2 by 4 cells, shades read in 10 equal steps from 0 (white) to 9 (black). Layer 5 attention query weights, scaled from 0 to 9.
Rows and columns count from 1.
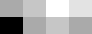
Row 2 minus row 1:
6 1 2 2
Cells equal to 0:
1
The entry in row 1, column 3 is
0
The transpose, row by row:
3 9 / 2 3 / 0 2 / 1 3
